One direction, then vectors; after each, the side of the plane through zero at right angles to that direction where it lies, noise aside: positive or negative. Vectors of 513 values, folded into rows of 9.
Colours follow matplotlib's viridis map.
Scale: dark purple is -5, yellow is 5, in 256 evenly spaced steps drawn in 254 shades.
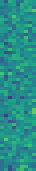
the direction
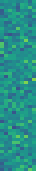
positive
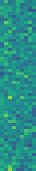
negative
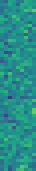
positive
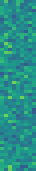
negative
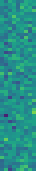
positive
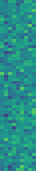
positive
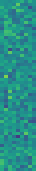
negative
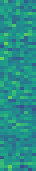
negative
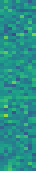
negative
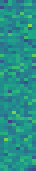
positive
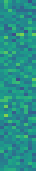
negative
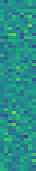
positive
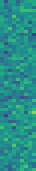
positive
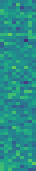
negative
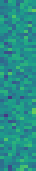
positive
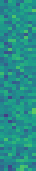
positive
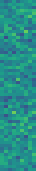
positive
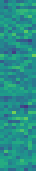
positive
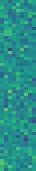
negative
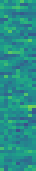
negative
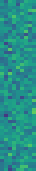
positive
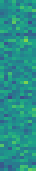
positive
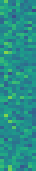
negative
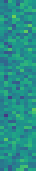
positive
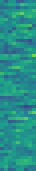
positive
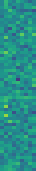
negative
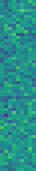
positive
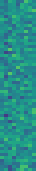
positive
